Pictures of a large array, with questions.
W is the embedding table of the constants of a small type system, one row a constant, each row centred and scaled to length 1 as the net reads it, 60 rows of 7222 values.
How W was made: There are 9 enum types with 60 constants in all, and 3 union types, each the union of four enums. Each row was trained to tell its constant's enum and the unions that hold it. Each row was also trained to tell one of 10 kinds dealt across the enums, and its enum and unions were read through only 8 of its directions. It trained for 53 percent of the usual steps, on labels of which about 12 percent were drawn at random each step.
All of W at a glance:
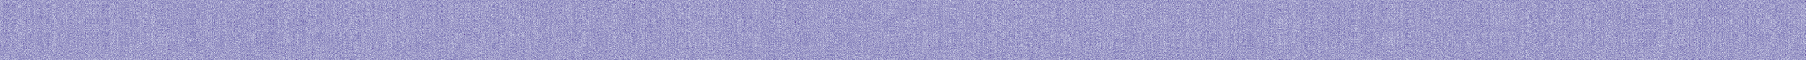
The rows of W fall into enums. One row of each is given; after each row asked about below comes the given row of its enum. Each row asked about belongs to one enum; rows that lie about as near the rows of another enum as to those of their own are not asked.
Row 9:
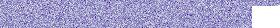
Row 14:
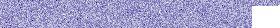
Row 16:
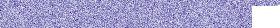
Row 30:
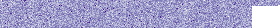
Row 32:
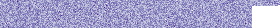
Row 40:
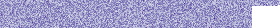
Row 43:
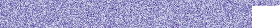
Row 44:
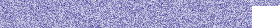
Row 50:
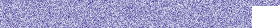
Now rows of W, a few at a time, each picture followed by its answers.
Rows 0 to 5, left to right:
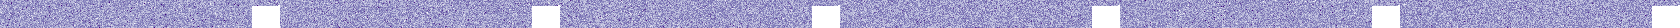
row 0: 44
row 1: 30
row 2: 9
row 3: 9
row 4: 44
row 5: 32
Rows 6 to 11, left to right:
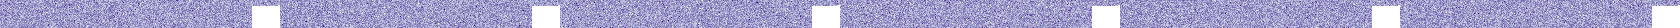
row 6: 43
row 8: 16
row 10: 32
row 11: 40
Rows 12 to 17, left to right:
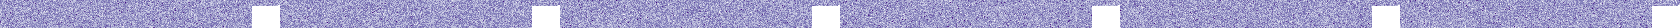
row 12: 44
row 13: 9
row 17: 14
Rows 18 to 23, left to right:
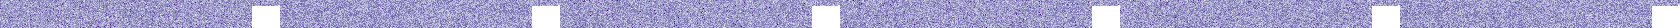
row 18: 14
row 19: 43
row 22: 30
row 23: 43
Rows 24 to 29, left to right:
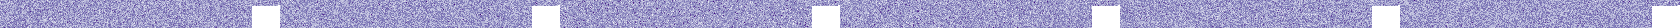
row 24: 32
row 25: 16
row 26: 30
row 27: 9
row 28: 44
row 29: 9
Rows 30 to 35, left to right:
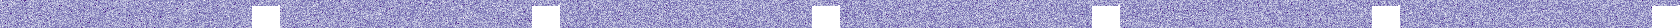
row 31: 14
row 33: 43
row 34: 40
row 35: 40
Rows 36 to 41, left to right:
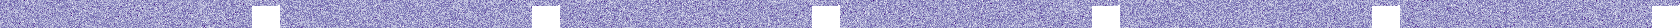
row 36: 43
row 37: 44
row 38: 40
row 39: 16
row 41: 44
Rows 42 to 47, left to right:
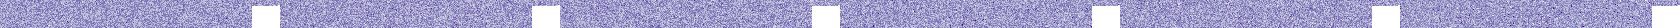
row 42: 14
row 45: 32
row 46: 32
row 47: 50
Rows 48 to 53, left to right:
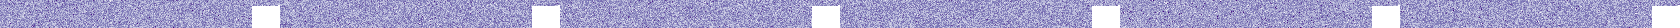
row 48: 43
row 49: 9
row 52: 16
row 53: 40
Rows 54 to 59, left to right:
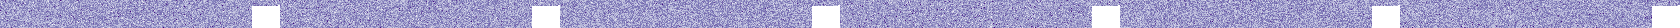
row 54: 50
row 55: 50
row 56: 16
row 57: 30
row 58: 16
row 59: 9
